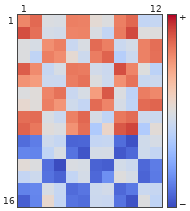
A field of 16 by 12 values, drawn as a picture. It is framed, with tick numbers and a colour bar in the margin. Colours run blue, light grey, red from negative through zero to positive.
The top part is higher, up to a seam about 60% of the way down. A checkerboard runs through the table. The halves do not mirror each other. Overall the values sit about 50% of the way up the scale.
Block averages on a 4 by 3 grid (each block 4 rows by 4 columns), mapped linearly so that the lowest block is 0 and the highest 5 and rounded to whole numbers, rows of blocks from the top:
555 / 555 / 322 / 000
